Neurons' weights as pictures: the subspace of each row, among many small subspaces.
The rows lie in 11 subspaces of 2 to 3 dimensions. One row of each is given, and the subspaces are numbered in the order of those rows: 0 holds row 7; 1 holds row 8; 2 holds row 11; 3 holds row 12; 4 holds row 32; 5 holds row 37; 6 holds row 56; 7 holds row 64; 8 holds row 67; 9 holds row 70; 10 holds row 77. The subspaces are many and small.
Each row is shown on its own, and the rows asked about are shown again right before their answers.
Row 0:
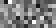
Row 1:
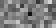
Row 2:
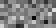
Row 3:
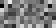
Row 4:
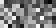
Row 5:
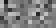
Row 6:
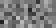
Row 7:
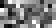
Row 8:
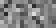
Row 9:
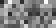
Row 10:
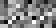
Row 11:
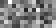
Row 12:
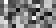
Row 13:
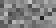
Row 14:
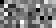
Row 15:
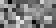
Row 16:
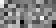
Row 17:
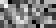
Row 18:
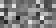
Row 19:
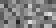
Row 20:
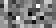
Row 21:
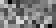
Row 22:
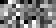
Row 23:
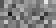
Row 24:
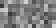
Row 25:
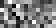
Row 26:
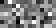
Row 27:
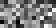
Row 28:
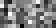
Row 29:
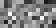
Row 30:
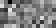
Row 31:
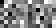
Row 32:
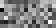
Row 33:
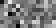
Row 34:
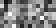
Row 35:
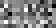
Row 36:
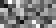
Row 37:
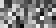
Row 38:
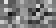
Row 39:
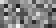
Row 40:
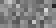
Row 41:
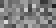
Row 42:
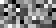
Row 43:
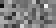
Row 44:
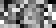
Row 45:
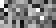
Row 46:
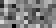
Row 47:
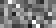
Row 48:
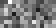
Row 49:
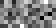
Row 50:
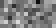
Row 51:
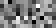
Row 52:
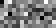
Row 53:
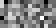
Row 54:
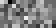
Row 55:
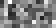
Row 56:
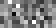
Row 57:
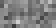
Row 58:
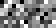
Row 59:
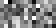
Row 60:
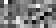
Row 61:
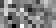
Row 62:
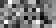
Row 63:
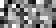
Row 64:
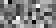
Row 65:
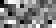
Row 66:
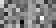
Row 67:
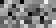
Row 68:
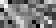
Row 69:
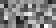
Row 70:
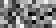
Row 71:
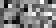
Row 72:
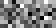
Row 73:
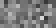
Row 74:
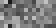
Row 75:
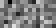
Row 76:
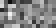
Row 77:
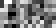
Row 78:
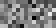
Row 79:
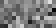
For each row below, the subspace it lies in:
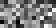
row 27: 9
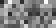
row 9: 8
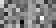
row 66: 5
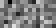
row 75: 2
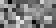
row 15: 0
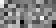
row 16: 5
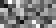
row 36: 0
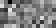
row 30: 10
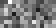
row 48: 6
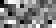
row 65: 4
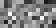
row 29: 8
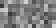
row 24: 10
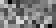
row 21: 0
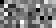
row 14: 5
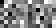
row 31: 5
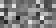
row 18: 2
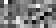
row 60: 7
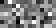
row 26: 9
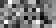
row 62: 2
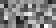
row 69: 0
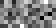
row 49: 9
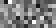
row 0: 7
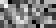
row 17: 4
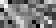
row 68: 4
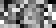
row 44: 4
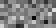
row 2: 1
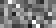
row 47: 6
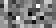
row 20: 7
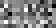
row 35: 4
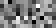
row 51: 7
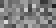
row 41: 4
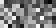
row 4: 5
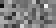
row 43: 2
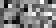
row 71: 4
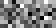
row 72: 9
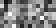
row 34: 10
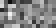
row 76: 10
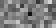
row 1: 4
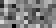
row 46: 3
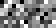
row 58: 8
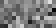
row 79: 5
